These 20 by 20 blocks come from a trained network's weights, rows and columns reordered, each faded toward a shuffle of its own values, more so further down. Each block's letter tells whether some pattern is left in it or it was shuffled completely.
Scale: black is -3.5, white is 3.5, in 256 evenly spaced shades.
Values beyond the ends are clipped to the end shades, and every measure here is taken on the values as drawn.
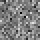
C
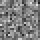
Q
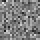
C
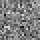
Q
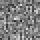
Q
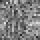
Q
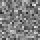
C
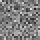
Q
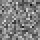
C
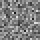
C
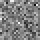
C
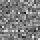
Q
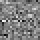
Q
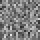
Q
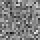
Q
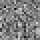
Q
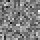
C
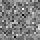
C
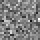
Q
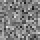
C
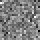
C
